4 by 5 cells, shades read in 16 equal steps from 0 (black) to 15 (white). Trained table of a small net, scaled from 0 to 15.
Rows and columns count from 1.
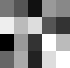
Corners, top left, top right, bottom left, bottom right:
7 8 6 15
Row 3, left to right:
0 9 3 15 11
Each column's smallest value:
0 5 1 5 3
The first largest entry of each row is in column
4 1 4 5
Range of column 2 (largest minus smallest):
6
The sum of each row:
30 46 38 46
